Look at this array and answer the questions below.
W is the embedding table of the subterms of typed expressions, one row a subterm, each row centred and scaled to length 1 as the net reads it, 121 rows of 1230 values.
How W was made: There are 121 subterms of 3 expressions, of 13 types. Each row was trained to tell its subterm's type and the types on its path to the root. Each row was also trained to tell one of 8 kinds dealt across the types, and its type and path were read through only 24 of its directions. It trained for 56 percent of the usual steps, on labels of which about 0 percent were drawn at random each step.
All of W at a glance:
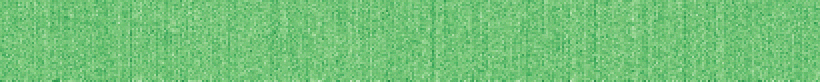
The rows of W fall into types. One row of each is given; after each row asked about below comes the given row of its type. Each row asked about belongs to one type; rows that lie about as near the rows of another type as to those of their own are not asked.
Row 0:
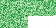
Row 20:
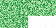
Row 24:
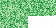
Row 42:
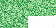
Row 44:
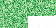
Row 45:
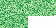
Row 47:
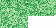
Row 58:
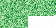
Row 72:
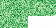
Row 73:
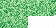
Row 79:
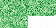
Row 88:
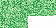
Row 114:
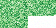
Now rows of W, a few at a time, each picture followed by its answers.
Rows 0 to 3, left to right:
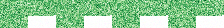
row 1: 20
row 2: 44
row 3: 20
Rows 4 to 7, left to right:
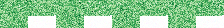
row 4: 42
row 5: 0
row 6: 73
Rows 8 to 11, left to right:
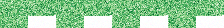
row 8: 79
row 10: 58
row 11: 20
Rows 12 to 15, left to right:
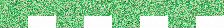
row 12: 114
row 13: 47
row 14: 114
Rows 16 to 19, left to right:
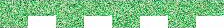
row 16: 72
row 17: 88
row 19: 88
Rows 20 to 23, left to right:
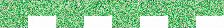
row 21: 0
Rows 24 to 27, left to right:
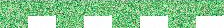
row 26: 114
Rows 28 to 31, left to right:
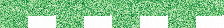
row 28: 0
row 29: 47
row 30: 47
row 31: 73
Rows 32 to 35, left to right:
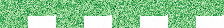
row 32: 20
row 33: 20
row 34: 58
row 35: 79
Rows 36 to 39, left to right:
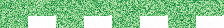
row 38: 73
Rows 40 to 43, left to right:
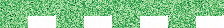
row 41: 0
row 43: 44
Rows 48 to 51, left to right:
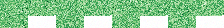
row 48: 45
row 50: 73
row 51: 42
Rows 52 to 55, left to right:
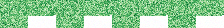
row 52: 47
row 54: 42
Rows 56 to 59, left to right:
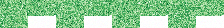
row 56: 44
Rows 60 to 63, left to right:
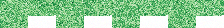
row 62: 79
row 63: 44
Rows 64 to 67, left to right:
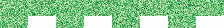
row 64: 114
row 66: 42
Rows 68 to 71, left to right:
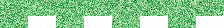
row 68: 79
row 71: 114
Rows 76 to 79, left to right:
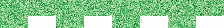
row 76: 47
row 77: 58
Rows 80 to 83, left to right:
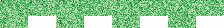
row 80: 20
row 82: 47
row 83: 114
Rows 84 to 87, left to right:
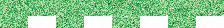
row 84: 44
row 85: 58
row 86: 47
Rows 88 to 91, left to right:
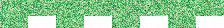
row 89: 79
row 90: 42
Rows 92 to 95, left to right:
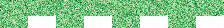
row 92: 45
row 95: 0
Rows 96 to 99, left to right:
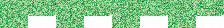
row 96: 79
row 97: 24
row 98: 72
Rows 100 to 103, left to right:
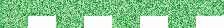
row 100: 72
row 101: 45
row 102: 0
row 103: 20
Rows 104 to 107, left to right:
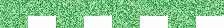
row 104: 47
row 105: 42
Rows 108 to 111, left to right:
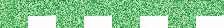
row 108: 44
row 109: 114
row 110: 79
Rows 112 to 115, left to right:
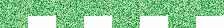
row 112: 24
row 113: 79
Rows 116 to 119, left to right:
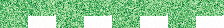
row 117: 24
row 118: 42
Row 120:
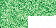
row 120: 42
